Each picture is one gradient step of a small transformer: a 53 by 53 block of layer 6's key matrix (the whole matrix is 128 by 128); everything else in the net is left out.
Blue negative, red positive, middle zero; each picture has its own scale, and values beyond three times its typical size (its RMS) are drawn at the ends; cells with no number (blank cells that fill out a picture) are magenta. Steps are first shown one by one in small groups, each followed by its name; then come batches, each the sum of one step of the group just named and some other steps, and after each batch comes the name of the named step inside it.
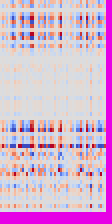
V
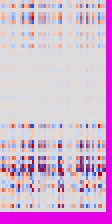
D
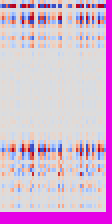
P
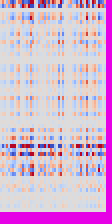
P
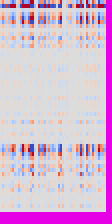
P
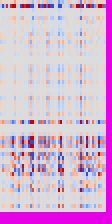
D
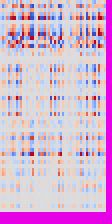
D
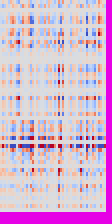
V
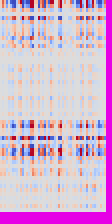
V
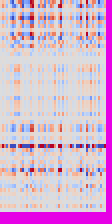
V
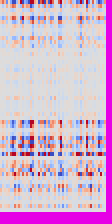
V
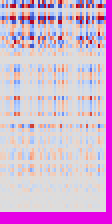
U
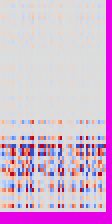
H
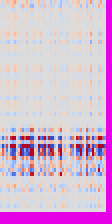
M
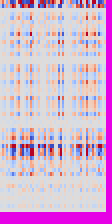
M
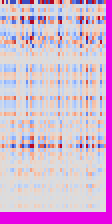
U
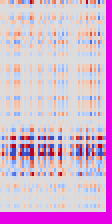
M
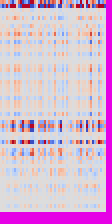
U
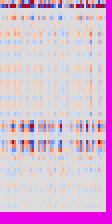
U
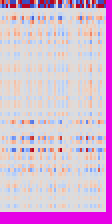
U
